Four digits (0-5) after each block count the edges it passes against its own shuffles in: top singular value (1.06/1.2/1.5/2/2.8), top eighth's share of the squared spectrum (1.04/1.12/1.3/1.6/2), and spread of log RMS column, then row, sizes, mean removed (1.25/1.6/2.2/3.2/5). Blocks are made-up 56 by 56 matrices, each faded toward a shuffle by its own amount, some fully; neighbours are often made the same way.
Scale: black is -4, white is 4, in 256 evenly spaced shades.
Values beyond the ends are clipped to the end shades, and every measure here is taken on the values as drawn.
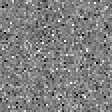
2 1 0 0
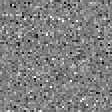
0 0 0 0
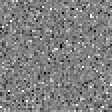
0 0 0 0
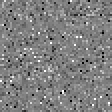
1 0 0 0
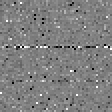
3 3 0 1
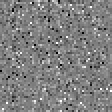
1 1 1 0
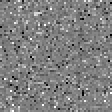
0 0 0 0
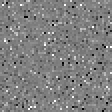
0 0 0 0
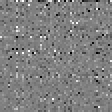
3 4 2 2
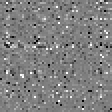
3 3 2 2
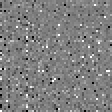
3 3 1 1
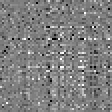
4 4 2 2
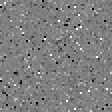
0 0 0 0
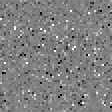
1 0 0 0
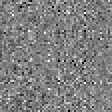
4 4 2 2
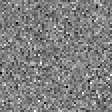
1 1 0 0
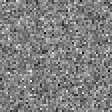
1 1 0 0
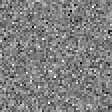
1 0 0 0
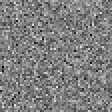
1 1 0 0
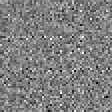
4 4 2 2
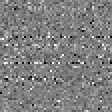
3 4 1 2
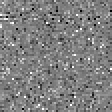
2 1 0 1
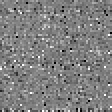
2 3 0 1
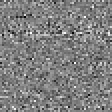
1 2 0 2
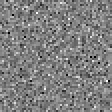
0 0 0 0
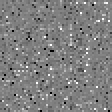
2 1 0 0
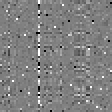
4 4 2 1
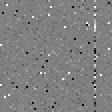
3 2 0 0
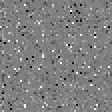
1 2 0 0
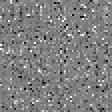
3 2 0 0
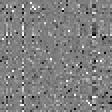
4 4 2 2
